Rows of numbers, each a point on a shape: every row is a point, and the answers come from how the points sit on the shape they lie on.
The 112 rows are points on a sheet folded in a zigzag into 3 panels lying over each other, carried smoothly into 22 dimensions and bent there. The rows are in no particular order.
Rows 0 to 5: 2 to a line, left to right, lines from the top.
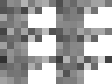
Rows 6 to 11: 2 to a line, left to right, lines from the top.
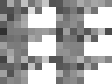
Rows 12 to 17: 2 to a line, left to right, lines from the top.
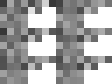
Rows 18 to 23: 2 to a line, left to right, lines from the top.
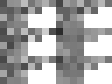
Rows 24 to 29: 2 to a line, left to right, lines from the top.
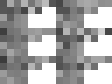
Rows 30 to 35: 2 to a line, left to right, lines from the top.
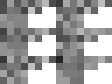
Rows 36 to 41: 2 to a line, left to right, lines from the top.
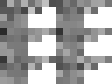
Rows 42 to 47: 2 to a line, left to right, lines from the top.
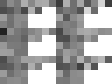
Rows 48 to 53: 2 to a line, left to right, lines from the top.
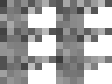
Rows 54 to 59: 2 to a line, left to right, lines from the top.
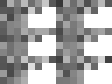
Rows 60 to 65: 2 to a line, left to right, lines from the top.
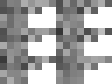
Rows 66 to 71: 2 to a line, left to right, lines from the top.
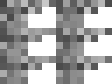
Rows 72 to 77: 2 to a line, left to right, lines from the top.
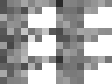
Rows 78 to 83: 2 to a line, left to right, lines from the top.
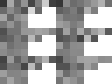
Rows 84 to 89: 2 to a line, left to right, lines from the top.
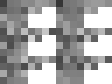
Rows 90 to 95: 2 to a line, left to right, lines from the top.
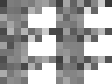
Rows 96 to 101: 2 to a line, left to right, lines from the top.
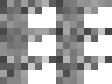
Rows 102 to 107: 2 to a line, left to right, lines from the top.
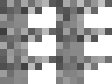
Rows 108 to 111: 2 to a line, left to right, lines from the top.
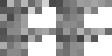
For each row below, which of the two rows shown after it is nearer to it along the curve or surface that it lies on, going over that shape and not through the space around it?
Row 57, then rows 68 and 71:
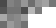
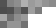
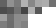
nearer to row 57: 68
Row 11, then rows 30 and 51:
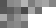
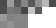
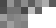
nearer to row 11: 51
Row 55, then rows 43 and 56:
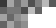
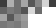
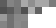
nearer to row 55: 43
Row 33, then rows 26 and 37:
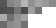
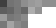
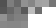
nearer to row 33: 26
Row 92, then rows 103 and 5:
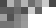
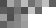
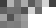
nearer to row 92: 5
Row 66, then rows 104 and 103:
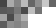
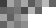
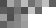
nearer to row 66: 104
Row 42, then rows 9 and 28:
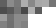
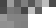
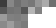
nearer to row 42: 9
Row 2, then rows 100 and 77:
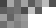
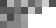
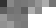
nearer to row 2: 100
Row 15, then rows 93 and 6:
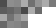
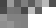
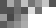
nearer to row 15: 6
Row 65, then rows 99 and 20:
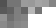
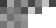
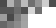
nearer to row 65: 20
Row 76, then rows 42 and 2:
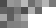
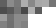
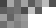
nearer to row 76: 2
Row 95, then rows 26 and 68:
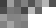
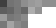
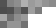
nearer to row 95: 26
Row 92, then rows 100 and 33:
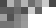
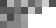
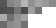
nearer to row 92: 100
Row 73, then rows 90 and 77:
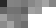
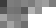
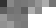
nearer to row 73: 90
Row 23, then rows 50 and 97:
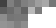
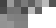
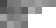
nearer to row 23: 50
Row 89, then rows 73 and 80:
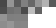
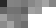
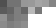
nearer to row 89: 80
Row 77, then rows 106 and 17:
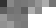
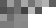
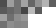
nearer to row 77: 17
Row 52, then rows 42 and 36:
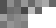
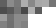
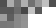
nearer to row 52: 36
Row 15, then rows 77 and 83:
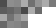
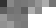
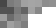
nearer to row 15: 83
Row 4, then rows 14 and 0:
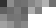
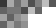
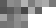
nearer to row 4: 0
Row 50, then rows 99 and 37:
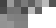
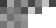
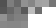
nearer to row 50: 37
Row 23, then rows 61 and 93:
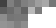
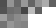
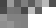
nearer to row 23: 93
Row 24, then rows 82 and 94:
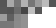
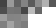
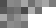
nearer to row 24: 82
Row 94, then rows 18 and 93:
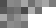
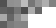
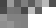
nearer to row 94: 18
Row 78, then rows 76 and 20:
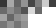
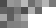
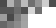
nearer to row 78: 20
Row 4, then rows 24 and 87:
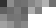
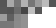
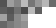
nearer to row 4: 24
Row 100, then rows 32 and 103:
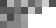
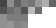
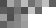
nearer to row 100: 103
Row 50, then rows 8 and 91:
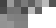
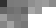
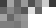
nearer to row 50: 91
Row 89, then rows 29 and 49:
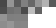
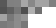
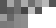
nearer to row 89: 49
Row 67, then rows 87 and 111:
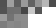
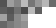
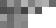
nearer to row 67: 111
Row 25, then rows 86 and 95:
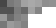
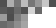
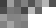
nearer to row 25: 95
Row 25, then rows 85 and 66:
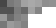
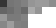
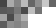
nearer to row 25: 85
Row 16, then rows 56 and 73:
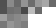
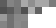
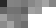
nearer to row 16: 73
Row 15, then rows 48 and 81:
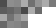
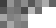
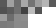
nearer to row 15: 48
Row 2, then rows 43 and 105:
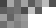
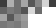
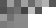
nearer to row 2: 43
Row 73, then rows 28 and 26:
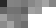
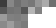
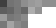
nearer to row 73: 26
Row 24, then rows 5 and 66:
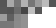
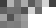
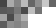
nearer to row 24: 5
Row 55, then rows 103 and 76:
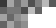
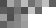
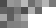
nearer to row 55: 76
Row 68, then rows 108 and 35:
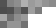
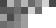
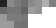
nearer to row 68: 35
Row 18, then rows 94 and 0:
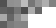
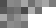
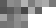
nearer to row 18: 94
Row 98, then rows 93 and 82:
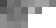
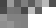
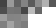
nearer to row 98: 93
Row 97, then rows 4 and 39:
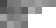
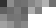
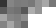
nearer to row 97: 39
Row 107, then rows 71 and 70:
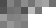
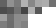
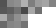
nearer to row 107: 70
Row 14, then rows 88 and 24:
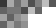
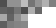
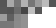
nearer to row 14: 88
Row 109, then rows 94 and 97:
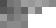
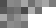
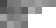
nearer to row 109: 97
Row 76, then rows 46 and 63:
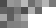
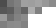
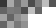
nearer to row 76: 63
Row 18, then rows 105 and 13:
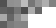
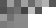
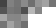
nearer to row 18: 13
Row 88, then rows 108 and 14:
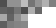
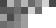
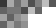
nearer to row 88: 14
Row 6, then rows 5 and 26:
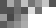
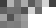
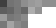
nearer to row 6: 5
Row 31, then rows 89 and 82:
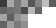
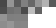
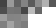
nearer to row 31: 82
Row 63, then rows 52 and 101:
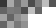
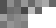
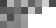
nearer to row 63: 52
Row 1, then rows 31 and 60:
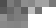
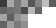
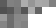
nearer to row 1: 60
